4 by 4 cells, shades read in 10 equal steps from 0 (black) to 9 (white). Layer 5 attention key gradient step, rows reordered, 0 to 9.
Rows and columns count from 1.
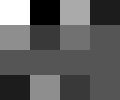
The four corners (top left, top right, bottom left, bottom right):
9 1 1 3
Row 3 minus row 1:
-6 3 -3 2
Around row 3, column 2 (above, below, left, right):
2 5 3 3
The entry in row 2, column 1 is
5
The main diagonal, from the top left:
9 2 3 3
